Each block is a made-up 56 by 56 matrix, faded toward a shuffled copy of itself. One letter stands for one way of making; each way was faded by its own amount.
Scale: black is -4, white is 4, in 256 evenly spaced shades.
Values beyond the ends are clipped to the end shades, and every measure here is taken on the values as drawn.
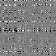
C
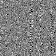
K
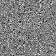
K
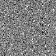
K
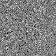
K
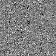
K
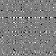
C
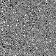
K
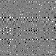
C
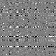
C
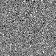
K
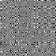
C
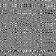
C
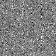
K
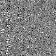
K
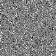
K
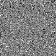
K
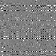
C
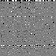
C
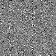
K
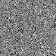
K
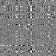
C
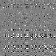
C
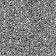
K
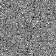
K
